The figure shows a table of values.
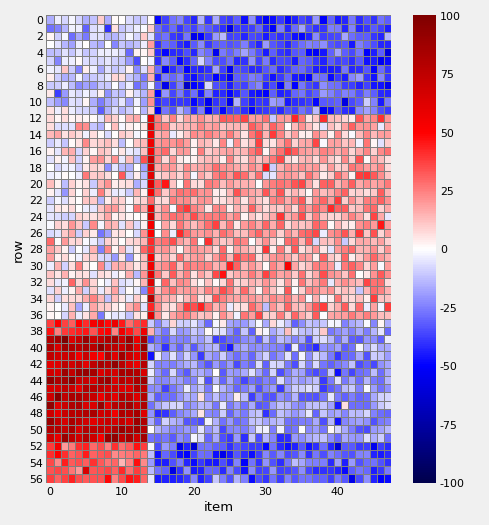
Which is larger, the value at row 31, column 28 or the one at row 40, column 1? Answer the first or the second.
the second
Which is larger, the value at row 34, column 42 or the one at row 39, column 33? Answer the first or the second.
the first
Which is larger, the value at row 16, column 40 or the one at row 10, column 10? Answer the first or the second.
the first
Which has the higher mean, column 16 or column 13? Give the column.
13
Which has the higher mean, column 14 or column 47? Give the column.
14
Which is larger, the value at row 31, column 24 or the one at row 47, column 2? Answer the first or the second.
the second
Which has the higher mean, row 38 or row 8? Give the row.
38
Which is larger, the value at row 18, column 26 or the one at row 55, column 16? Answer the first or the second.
the first
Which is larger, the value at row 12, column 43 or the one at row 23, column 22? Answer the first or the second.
the first
